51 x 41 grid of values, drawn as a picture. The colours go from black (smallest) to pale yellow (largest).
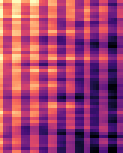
Ninth with the lowest average: bottom right. Ninth with the highest average: top left. Stripes: upright, repeating 7 times. Slope: up to the top left.
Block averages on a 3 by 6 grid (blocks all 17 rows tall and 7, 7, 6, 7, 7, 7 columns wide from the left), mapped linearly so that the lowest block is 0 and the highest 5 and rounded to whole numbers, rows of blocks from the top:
5 4 3 2 2 1
4 3 2 1 1 0
3 2 2 1 0 0
